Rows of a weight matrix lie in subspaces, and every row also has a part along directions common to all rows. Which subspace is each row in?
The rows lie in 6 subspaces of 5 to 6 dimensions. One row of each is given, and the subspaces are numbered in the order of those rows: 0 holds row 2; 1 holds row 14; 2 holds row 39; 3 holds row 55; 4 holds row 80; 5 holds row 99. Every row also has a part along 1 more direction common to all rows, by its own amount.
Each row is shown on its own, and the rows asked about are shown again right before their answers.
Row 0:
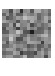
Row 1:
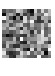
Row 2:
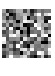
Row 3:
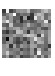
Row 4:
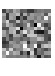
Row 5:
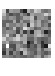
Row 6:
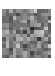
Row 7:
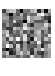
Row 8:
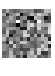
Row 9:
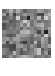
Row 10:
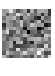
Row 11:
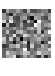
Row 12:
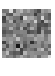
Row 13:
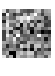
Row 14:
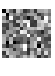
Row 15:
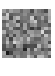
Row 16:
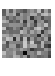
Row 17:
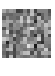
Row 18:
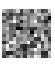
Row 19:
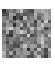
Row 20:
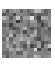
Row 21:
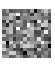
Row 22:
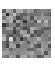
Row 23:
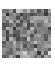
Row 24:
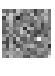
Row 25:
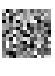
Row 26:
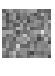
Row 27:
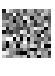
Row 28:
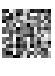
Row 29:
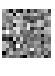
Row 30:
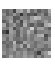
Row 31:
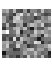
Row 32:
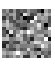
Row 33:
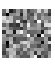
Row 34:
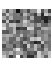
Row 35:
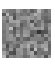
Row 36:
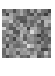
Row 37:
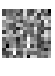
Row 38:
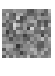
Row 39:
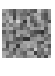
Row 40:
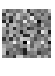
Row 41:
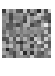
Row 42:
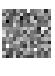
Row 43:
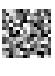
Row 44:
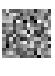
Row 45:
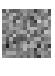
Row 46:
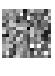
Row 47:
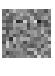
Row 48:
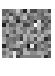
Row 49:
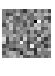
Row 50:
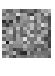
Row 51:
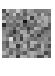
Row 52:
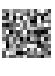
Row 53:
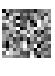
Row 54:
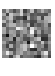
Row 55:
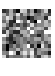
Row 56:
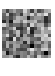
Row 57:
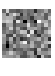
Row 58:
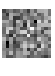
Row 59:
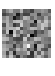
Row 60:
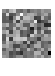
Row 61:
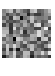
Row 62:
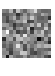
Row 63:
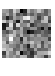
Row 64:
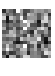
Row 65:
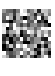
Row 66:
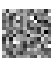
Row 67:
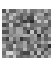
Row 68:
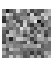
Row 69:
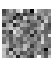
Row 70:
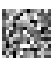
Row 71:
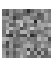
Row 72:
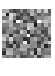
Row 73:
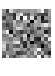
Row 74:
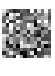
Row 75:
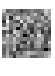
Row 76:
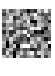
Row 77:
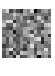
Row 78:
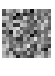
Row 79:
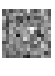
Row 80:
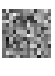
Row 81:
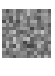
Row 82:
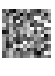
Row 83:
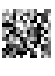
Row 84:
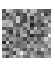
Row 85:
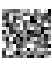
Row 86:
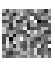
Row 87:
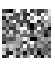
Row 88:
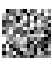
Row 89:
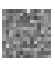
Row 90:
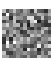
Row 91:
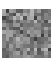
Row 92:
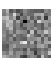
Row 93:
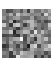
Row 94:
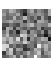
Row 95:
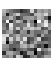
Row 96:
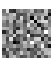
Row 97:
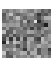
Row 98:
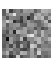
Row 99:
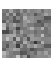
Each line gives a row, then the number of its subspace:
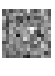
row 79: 2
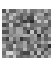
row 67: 4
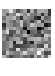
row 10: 5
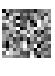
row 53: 1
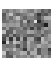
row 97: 0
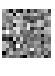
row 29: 5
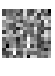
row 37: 3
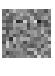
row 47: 2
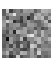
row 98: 4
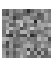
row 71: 4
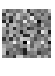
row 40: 0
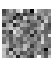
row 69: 4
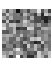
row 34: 5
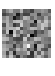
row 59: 4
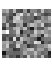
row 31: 5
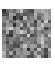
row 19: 4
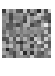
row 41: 0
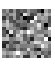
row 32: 1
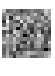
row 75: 2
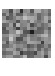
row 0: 3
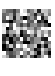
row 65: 3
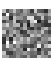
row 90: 1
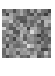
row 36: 3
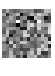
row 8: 3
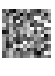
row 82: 5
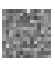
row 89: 2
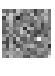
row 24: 5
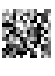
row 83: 1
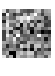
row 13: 2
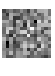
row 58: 4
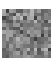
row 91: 4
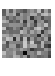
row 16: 5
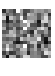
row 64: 1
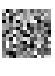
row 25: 2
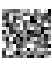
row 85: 1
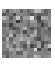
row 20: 3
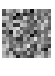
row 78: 4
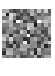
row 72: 0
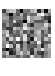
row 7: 0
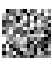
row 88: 0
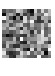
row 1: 4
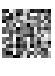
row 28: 3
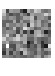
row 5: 0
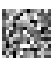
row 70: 2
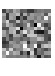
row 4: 1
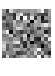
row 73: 1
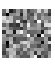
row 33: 3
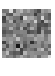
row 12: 5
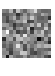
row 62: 2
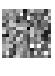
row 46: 3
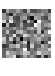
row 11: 0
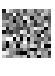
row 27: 5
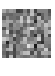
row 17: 4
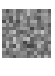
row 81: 2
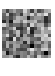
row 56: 3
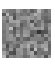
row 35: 2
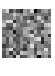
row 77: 4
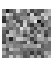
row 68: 5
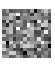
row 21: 0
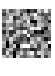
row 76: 2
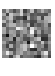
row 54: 3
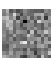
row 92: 1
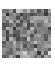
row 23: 5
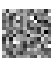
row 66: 1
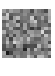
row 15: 1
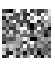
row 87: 5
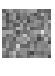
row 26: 2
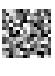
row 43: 0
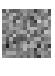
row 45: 3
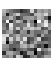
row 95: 0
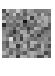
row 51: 5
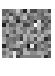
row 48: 0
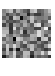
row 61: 2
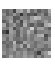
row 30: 5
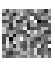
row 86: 3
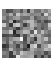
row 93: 4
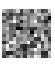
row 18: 3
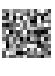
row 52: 1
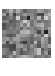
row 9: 1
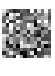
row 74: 0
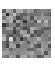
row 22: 5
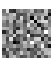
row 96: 1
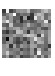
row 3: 4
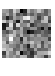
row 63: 3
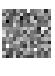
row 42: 2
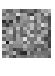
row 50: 0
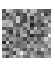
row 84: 0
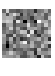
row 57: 1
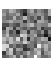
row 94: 3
